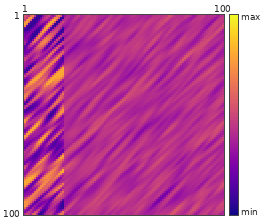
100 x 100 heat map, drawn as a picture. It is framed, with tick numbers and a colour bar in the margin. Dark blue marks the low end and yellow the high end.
Mirror symmetry: none. Seam: vertical, 20% of the way across, the right part calmer. Grain: diagonal, up to the right. Histogram: heavy tails on both sides.
